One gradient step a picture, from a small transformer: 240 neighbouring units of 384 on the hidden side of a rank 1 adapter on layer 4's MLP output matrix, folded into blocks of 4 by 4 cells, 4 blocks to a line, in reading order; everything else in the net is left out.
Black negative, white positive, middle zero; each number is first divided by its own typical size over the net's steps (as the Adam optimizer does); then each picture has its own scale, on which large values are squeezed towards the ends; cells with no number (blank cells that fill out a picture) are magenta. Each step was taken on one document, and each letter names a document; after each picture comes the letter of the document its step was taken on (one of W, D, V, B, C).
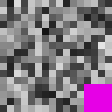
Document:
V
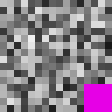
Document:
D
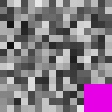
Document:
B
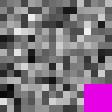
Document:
D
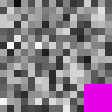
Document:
B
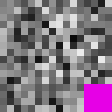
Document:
D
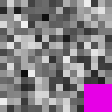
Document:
B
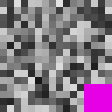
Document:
B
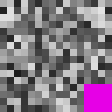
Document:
B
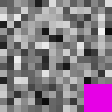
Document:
V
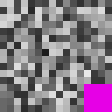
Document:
V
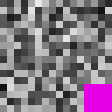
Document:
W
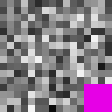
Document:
D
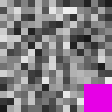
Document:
D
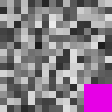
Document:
B
